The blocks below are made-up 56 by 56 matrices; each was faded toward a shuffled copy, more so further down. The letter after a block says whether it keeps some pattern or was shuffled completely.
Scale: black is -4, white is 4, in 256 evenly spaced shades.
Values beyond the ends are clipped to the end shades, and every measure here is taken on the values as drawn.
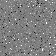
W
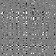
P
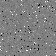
W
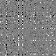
P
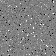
W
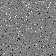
W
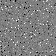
W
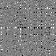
P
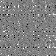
P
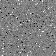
W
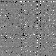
P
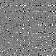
P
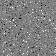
W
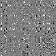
P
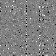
P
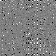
P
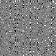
P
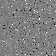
W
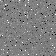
W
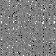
P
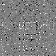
P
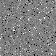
W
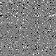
P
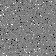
W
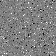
W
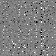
P
